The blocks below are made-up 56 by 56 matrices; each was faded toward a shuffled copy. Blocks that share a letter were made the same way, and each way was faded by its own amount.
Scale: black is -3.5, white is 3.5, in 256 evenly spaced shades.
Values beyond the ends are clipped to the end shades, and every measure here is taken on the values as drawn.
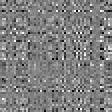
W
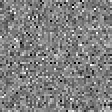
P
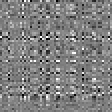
W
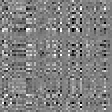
W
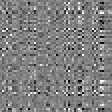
W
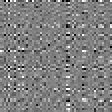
W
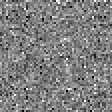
P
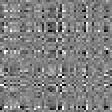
W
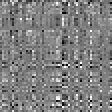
W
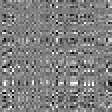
W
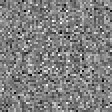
P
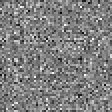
P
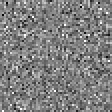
P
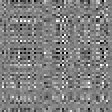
W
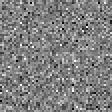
P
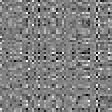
W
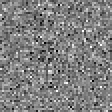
P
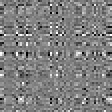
W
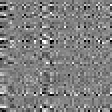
W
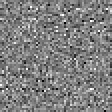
P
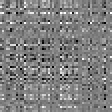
W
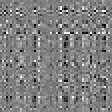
W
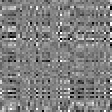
W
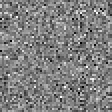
P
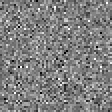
P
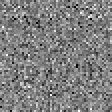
P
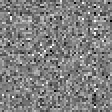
P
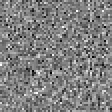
P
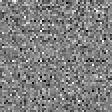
P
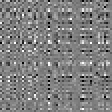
W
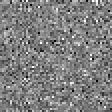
P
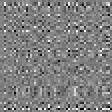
W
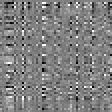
W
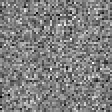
P
